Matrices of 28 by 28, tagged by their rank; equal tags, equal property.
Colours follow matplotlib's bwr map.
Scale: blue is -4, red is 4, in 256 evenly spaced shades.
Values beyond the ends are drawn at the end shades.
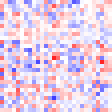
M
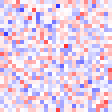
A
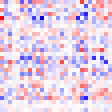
M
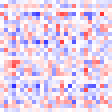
M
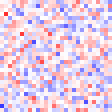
A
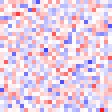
A
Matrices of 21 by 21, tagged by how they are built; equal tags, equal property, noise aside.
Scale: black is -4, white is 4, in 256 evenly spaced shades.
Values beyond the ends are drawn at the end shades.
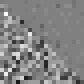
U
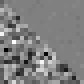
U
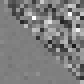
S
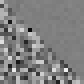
U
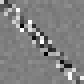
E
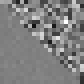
S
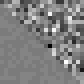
S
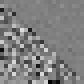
U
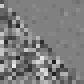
U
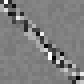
E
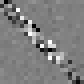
E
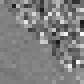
S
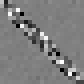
E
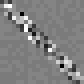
E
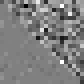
S
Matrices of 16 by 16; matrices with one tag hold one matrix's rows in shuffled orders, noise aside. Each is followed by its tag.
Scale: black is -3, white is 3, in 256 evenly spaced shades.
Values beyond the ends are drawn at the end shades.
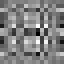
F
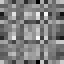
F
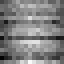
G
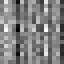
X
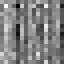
X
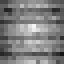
G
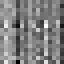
X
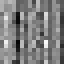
X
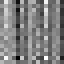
X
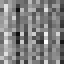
X
